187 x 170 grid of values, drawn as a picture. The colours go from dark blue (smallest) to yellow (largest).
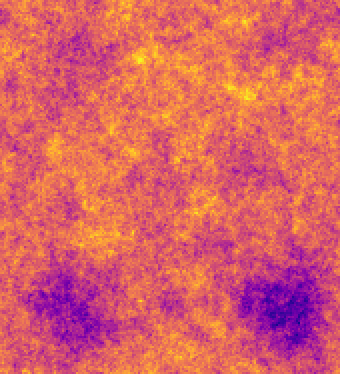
Odd rows or columns: none. Average level on the scale: 60%. Dips: two. Ninth with the lowest average: bottom right.
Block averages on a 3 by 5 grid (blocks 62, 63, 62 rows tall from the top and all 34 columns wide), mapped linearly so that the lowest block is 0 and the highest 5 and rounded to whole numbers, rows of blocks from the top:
4 4 5 5 4 | 4 5 4 3 4 | 2 2 4 2 0
